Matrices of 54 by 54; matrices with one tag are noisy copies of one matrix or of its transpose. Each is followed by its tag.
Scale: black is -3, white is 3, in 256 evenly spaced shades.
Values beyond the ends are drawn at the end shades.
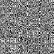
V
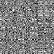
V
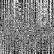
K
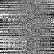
K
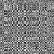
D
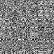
V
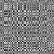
D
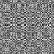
D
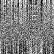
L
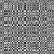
D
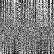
K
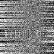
L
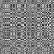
D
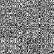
V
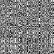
V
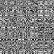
V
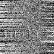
L
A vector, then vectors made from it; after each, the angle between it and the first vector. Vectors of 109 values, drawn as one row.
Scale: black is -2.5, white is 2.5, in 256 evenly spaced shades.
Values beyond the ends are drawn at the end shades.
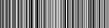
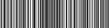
nearly opposite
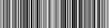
partly aligned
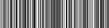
nearly opposite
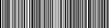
partly aligned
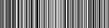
nearly parallel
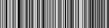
partly aligned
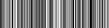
partly aligned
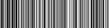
orthogonal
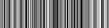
orthogonal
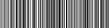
nearly opposite
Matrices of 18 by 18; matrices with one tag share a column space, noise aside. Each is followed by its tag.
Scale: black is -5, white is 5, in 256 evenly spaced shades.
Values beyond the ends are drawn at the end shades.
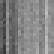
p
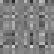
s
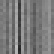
p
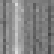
p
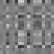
s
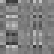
s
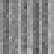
p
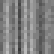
p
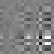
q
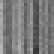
p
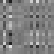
s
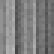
p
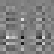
q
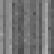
p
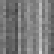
p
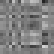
s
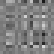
s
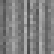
p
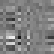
q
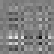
q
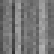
p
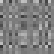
s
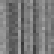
p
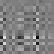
q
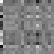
s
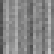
p
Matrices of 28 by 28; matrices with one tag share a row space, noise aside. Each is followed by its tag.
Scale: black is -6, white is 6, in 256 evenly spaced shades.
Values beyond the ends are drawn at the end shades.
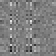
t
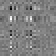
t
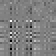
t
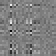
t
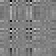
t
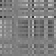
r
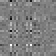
t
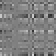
r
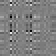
t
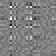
t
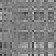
r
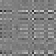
r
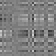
r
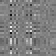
t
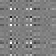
t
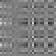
r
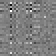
t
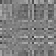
r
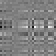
r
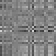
r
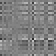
r
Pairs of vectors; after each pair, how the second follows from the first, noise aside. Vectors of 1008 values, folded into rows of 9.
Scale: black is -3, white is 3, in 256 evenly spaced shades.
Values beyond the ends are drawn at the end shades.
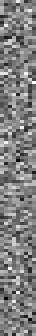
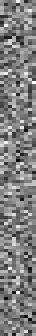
copied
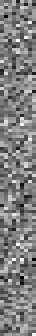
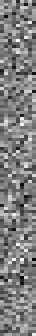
copied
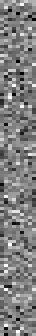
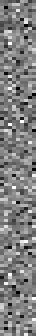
shuffled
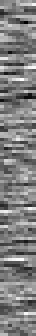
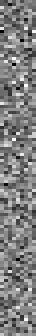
shuffled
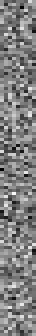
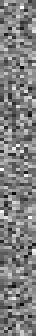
negated
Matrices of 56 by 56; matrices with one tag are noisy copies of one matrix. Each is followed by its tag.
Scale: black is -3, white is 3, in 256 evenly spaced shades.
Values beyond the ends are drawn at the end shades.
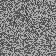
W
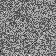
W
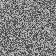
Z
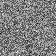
Z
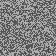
Z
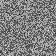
Z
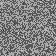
Z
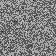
Z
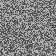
Z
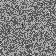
Z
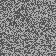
W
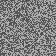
W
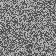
Z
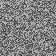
Z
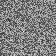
W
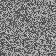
W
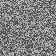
Z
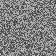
Z
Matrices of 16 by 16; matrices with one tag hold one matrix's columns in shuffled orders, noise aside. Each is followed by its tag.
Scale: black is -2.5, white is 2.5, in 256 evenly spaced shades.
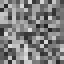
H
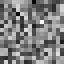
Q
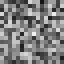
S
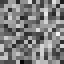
H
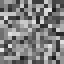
S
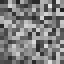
S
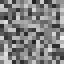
H
